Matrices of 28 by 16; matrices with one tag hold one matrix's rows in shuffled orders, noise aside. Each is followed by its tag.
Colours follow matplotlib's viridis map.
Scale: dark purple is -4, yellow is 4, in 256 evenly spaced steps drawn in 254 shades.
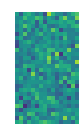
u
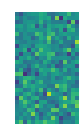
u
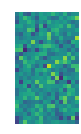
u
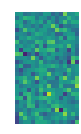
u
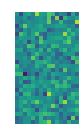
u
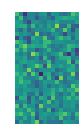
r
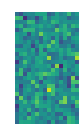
u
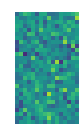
u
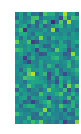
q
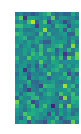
q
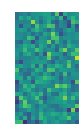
u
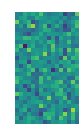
q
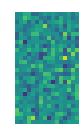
q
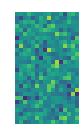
u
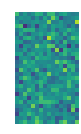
u
